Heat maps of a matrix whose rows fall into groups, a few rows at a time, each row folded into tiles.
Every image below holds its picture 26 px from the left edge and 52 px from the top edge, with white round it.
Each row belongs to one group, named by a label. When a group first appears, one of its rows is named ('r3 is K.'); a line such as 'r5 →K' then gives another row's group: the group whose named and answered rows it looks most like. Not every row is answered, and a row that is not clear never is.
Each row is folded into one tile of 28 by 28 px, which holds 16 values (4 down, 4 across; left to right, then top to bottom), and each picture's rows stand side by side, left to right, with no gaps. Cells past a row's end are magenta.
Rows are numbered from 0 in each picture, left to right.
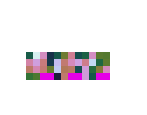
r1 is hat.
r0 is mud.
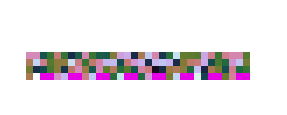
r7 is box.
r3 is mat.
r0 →box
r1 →box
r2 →box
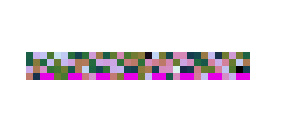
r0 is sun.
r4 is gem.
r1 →box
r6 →mat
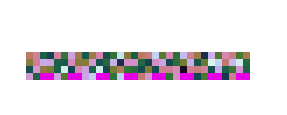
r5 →gem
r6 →gem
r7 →box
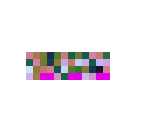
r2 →mat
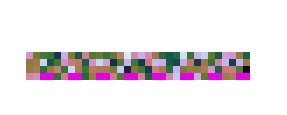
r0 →box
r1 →mud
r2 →box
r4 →box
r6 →sun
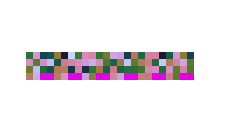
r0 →mat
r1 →gem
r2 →box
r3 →box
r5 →mud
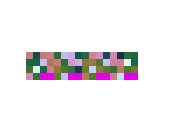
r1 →mat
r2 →sun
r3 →box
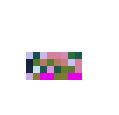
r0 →gem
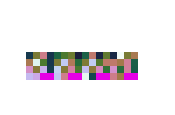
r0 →mud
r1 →mud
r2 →mud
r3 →mud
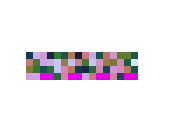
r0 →mat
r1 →hat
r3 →sun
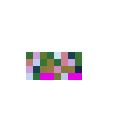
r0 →mud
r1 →box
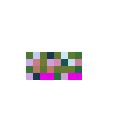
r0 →sun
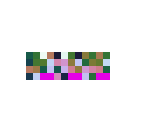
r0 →gem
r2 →sun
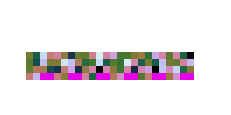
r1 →box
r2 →gem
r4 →gem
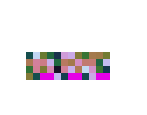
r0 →sun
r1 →sun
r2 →hat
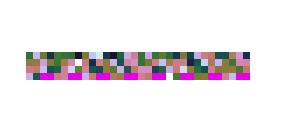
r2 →mat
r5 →mud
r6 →box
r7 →mat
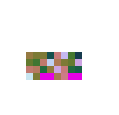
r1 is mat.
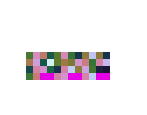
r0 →sun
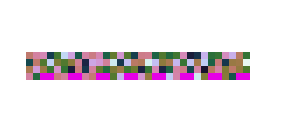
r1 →mat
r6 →mud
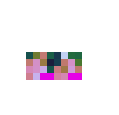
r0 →mud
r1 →mud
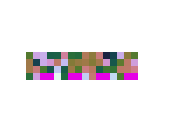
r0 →mat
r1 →mud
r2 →mat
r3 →sun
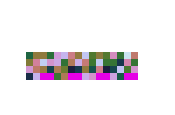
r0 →hat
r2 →box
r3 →gem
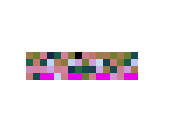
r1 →mat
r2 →box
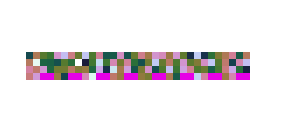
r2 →box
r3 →mud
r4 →gem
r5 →mud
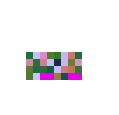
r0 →mat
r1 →sun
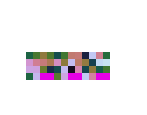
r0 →hat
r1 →gem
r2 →mat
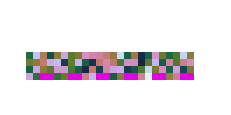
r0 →sun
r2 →gem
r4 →gem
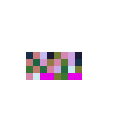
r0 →mat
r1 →mud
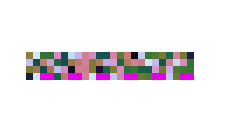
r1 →gem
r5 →mud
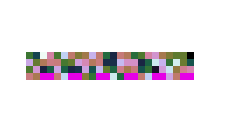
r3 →sun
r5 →mud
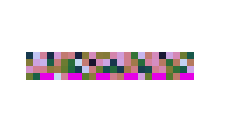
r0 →mud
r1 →mat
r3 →box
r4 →box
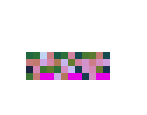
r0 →gem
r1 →sun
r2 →hat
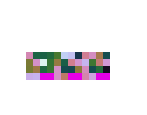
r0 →box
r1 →mat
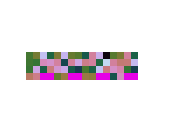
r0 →gem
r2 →sun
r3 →hat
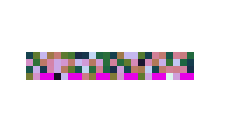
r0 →gem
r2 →mud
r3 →gem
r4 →gem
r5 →mud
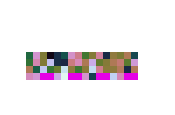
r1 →gem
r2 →sun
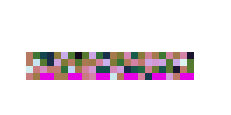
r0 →mud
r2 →mat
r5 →box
